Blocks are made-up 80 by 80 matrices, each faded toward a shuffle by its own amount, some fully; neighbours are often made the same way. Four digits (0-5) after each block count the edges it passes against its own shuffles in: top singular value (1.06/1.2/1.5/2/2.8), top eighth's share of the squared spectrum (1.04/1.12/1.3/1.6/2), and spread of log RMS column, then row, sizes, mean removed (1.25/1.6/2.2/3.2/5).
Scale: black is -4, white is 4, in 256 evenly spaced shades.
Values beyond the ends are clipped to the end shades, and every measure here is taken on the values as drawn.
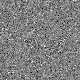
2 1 0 0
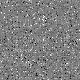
3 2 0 0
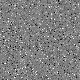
0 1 0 0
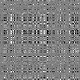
5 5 4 4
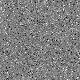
2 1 0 0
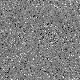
2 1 0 0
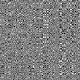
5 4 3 3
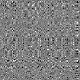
4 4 3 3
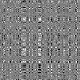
5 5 4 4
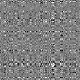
5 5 3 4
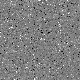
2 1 0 0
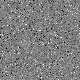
0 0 0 0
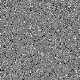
3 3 2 1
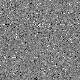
1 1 0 1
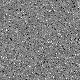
1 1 0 0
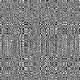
5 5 3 3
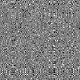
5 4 3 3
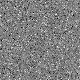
0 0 0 0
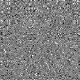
4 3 2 2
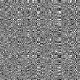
5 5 3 3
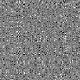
4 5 3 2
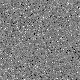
0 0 0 0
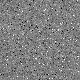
0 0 0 0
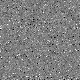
0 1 0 1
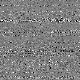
2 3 0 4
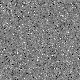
0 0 0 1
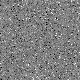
0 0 0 0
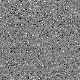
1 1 0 2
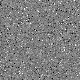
0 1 0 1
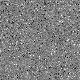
0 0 0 0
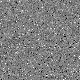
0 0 0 1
